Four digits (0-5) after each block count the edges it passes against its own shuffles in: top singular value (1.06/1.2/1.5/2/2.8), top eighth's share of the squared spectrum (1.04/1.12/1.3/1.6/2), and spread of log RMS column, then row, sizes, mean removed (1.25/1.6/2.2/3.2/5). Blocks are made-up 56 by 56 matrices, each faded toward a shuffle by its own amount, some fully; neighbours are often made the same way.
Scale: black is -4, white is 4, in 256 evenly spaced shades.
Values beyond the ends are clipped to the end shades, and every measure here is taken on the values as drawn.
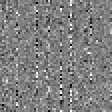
2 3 3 0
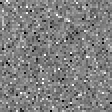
0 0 0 0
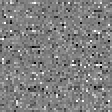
3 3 1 2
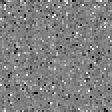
1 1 0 1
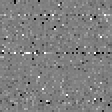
3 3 0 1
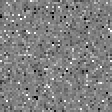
1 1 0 0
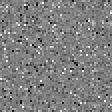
0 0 0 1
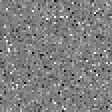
0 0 0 0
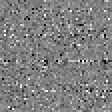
2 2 1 2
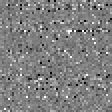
2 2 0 2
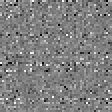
2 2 1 3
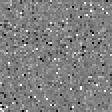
0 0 0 0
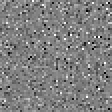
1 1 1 1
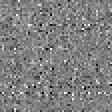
1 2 2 2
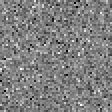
0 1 0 1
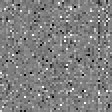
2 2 1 0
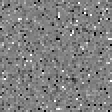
1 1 0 0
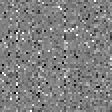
3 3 1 1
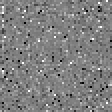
2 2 0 0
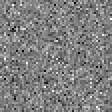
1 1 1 0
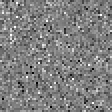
0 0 0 0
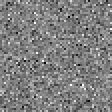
0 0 0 0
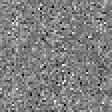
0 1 2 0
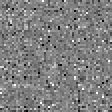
3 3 1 1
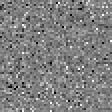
3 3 0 1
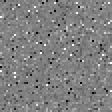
0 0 0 0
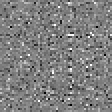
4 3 2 2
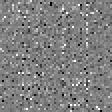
3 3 2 1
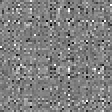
4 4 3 2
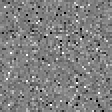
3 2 0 0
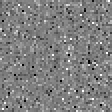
2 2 0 0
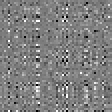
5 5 3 3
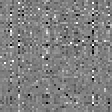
4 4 2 2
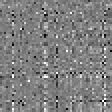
4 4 3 2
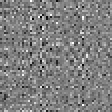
4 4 3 2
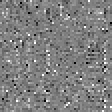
3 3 1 1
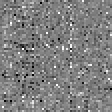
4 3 2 1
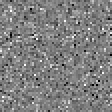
2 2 1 1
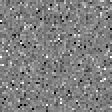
2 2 0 0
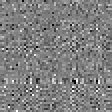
4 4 2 3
